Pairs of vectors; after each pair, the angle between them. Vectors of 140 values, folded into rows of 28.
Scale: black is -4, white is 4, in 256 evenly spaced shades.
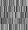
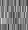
nearly opposite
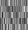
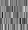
nearly parallel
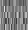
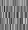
nearly opposite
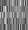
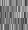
orthogonal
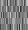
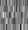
partly opposed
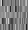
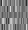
nearly opposite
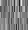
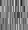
nearly opposite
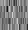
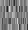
nearly parallel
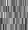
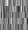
orthogonal
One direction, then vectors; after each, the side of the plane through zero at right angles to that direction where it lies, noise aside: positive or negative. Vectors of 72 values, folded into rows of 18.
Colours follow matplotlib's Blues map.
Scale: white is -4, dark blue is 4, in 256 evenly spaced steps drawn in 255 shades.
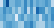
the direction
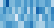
positive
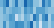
positive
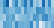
positive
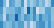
negative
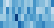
negative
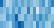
negative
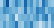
positive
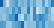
negative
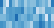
negative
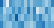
negative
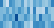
negative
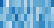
negative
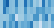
positive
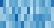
negative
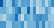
negative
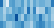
negative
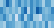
positive
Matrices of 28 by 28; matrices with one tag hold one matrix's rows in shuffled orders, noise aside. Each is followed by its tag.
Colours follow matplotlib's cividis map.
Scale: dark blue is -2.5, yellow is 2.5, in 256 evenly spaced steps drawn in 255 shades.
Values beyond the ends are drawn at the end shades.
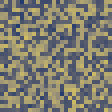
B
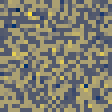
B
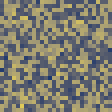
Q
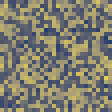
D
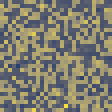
D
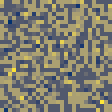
D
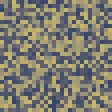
D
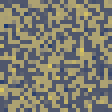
B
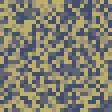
Q
